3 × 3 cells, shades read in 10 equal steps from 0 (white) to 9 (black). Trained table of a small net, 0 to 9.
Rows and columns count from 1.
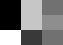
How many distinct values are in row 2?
3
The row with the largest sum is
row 1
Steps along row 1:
down up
